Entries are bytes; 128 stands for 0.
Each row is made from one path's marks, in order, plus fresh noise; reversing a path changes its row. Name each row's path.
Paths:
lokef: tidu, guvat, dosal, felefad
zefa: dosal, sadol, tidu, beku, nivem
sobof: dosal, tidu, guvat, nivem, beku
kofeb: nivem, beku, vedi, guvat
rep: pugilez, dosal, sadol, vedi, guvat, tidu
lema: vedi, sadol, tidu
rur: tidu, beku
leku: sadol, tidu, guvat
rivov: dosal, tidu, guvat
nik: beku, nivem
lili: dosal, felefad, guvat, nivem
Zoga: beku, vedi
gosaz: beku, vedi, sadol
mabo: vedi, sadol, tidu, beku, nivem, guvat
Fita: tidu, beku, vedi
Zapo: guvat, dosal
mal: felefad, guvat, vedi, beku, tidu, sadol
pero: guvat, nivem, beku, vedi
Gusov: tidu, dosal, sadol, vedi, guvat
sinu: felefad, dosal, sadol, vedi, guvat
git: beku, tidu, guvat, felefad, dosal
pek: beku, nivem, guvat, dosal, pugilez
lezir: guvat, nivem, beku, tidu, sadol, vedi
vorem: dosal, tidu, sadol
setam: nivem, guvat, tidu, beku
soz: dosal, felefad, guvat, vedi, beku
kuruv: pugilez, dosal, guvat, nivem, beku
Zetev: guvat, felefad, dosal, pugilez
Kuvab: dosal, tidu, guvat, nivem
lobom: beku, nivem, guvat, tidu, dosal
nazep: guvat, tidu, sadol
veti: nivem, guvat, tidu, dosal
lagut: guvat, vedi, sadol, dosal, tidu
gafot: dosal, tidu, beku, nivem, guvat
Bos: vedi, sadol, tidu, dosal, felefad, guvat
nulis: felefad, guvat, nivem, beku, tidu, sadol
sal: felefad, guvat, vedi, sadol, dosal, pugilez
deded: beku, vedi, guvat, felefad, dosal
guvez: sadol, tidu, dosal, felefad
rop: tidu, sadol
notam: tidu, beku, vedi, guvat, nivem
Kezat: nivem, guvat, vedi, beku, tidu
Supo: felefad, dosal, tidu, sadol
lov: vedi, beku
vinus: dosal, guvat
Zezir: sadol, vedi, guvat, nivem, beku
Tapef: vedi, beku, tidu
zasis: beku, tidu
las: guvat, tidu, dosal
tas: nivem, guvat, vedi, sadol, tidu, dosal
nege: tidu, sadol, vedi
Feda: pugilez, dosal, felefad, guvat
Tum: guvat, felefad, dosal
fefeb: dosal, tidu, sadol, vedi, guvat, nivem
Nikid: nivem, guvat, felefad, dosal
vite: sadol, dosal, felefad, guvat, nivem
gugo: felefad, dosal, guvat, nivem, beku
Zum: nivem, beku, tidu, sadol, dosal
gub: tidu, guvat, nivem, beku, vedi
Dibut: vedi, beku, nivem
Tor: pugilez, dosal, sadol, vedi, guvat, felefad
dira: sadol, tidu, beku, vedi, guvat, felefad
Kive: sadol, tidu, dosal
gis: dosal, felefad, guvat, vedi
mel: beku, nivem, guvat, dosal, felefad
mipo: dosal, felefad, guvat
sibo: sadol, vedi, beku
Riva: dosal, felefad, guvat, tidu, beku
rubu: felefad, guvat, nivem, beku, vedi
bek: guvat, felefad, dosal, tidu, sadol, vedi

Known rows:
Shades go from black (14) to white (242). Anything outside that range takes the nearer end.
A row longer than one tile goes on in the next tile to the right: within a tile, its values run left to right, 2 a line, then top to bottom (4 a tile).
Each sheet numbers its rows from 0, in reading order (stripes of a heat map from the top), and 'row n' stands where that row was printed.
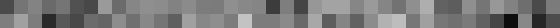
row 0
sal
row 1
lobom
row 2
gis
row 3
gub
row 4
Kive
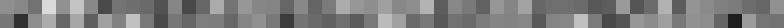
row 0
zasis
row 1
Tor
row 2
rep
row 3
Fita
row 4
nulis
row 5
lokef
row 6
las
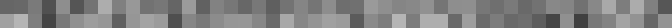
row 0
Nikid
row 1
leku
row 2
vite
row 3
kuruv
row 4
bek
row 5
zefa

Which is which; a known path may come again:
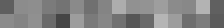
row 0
veti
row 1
Fita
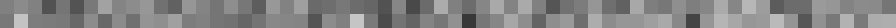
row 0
sinu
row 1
fefeb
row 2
nulis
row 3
Tor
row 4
zefa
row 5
Kuvab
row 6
setam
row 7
kuruv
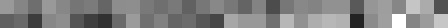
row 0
gosaz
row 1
bek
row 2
lili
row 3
nik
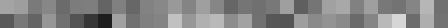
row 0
nege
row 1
gugo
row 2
git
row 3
pero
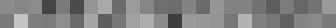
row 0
gis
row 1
rivov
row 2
Bos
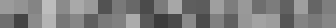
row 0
Tapef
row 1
guvez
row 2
leku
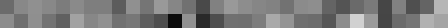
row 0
lobom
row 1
Kive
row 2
lezir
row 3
Feda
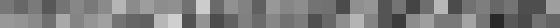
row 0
vite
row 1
Zoga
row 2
mal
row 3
Zapo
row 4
sal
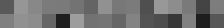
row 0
las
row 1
Supo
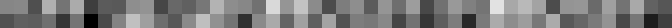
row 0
rop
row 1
vinus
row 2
zasis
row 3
nazep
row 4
rur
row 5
lema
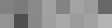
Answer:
sobof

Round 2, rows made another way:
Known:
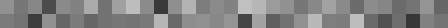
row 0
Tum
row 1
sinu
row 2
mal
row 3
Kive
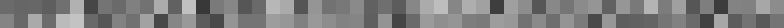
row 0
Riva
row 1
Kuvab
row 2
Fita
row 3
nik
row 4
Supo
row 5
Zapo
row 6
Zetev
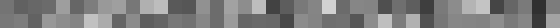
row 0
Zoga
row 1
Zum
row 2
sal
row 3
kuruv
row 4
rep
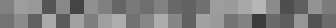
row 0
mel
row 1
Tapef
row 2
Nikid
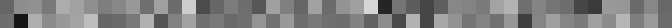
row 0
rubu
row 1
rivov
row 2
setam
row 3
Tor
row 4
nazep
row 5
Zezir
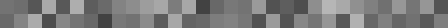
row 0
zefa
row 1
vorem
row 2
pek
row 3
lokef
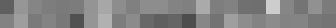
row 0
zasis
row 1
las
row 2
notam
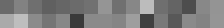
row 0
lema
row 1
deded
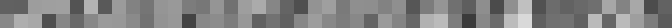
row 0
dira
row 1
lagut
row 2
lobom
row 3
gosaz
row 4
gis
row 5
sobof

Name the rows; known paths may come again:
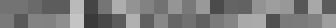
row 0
lili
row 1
lokef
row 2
dira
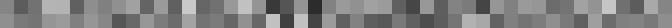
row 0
Fita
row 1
vinus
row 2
Feda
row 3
veti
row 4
leku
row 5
Kezat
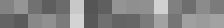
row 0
mipo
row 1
kofeb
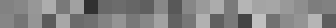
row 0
vorem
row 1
Dibut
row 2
nulis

